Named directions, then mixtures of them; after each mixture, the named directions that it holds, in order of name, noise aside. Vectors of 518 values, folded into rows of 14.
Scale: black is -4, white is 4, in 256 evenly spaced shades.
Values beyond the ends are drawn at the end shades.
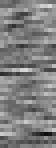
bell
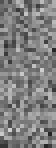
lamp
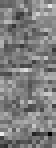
bell, lamp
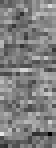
bell, lamp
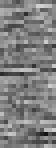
bell, lamp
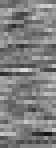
bell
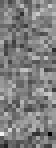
bell, lamp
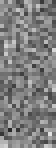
lamp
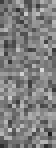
lamp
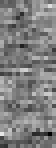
bell, lamp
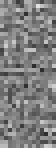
bell, lamp
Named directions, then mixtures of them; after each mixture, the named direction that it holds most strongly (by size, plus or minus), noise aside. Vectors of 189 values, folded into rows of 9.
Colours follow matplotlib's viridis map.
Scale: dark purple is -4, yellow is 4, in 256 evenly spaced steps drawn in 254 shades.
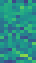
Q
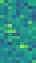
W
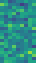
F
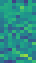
Q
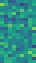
F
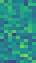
Q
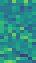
Q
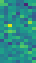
W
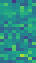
Q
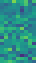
Q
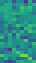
Q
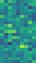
W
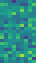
F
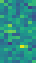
W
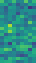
W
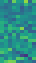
Q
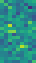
W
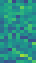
Q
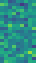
F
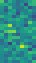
W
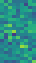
W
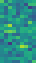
W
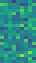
F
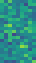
W
